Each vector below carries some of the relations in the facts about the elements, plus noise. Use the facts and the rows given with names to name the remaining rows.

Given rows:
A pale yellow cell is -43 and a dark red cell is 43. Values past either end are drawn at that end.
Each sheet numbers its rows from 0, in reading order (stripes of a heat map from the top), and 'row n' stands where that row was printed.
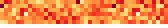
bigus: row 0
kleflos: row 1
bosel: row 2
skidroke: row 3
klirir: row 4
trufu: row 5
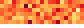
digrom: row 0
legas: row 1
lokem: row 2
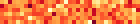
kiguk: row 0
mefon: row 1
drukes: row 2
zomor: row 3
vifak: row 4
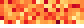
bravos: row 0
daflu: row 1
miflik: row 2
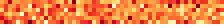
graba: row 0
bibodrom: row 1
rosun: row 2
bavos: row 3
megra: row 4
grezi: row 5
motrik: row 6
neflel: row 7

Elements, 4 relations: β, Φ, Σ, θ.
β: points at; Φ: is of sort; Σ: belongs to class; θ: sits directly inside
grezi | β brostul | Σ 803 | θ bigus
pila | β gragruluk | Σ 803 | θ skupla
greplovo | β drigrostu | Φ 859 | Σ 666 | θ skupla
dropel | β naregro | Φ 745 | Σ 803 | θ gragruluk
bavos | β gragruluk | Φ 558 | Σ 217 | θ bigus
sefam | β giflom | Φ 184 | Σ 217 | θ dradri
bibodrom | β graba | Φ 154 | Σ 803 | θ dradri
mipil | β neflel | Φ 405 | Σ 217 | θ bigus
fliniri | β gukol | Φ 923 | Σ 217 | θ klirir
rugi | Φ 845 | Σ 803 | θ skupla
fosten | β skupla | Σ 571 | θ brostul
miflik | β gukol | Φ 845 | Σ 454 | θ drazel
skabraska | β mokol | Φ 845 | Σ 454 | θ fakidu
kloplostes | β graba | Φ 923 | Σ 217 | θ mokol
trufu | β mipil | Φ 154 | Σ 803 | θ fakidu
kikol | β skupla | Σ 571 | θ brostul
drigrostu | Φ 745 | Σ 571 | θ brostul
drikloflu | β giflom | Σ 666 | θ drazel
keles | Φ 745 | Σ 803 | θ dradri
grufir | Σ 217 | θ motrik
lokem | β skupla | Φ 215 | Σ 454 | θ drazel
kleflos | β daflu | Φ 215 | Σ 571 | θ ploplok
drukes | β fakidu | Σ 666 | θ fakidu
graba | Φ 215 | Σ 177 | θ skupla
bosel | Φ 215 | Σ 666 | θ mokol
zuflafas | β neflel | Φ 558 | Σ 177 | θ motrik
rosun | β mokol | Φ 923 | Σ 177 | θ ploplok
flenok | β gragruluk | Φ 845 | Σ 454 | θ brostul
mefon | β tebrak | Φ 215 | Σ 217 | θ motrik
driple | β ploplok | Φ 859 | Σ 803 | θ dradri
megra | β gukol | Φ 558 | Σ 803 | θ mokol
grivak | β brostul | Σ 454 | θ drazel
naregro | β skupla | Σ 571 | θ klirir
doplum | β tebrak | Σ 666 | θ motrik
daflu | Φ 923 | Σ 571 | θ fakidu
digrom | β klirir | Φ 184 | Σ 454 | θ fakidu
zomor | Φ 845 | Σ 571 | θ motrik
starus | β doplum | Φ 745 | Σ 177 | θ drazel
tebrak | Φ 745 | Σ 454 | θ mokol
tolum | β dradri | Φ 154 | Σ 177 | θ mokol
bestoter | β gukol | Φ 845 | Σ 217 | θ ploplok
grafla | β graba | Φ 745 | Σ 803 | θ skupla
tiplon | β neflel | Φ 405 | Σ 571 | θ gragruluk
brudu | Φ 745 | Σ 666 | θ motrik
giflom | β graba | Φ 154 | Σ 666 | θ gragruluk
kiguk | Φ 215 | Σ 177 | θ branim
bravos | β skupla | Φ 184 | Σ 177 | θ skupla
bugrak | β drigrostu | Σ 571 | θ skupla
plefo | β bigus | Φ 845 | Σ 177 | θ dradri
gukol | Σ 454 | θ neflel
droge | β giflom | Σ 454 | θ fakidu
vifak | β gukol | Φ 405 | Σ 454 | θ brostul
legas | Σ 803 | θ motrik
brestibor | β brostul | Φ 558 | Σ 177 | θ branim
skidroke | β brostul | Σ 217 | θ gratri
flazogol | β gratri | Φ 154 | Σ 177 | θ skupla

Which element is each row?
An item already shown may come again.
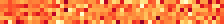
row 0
bavos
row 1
grufir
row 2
mokol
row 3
dropel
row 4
brestibor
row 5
megra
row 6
plefo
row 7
trufu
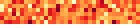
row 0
giflom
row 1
bibodrom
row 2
starus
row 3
flenok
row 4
pila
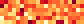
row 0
fakidu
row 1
driple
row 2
fliniri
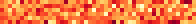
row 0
brudu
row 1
bestoter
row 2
graba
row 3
zuflafas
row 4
rugi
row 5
giflom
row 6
greplovo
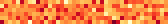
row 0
dropel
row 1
tolum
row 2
drigrostu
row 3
rosun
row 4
driple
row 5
mipil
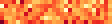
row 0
grafla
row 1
grivak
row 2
doplum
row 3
drikloflu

